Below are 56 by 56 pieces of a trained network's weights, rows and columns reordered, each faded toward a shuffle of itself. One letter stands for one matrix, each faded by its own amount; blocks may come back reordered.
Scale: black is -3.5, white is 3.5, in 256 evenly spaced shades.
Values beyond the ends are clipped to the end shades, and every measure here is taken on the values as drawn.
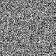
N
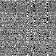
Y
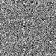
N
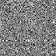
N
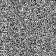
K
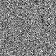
K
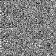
K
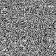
N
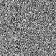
K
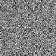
N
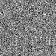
K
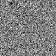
N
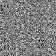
N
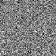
N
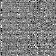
Y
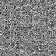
K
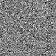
N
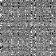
Y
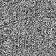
K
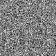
K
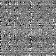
Y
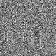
K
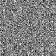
K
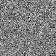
K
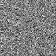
K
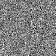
K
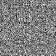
N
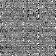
Y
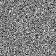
K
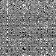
Y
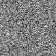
K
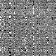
Y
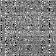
Y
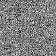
N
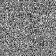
N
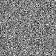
K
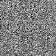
N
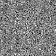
N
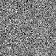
N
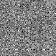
N
